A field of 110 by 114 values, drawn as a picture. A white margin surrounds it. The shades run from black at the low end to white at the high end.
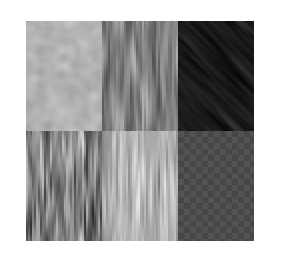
The table splits into 2 rows of 3 panels. Panel 1,1: high, blotchy, faint in contrast. Panel 1,2: middling, streaked downward. Panel 1,3: very low, slanting down to the right, faint in contrast. Panel 2,1: middling, streaked downward, strong in contrast. Panel 2,2: high, streaked downward. Panel 2,3: low, checkered, faint in contrast.
